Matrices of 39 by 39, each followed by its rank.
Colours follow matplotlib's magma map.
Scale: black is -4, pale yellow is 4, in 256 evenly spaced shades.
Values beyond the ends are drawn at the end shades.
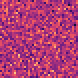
full rank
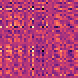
three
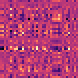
three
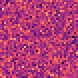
full rank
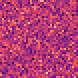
full rank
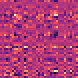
three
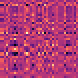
three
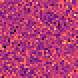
full rank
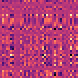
three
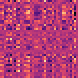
three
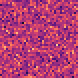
full rank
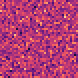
full rank
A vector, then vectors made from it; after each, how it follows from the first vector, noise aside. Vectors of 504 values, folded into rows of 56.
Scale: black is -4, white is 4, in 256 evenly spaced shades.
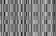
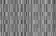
shrunk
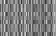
negated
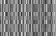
negated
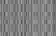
shrunk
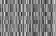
negated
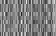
negated
